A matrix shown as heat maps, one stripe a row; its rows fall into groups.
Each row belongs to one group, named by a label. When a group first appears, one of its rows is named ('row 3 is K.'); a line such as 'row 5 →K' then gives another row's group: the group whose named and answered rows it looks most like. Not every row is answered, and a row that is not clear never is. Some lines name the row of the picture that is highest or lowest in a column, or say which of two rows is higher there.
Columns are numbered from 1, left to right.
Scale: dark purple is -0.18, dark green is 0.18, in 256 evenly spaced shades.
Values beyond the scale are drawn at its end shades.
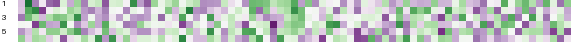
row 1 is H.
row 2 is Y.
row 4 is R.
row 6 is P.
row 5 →Y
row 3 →Y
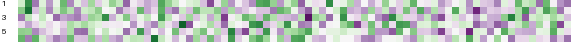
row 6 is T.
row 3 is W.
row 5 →R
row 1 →H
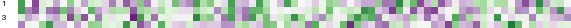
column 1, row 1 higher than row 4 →Yes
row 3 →R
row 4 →W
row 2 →R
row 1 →R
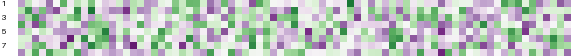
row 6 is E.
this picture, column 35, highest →1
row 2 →H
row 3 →Y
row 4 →R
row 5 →W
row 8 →Y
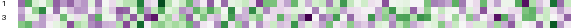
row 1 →W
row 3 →P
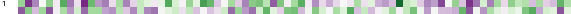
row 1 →R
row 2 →H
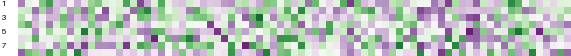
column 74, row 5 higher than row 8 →No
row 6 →Y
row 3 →R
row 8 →Y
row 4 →H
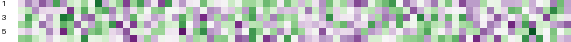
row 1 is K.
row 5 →T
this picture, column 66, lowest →6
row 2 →E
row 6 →P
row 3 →Y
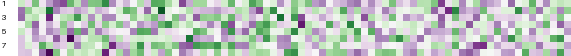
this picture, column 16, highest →2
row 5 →R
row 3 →K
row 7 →T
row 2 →W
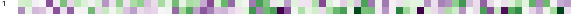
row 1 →H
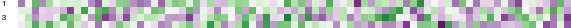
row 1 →Y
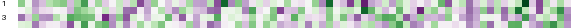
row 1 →E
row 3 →K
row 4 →E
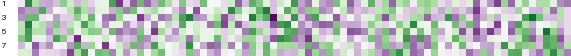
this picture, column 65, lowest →8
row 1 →P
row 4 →P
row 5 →P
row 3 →Y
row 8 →E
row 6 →P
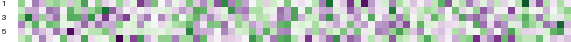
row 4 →Y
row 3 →H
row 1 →E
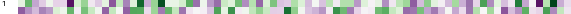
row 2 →K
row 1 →E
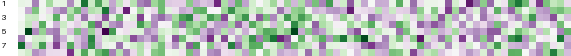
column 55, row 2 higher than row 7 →No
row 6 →W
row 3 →Y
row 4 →R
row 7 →T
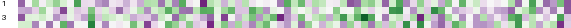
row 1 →Y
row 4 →H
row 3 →W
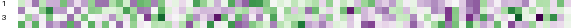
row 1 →R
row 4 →T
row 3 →E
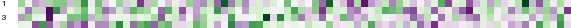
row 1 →E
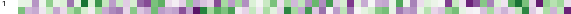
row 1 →E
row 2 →K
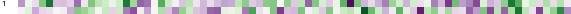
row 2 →E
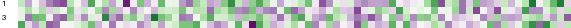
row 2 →P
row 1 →T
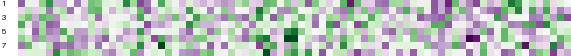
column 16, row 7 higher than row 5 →Yes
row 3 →R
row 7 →W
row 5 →R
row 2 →H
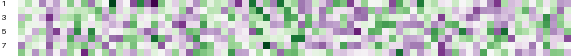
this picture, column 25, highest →5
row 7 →K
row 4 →K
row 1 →P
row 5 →H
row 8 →R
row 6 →T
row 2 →P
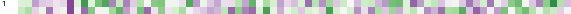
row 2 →H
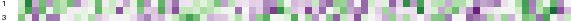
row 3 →H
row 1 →P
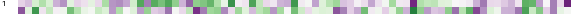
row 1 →T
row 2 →Y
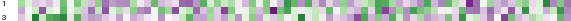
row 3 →Y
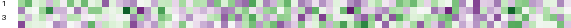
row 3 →P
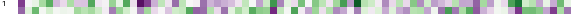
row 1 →W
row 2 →Y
